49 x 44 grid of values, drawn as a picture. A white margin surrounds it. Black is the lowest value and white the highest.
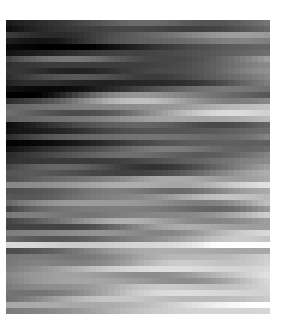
There is an overall slope up to the bottom right. The bottom right is the ninth with the highest average. On average the colour sits 50% of the way up the scale. The grain runs across in streaks.
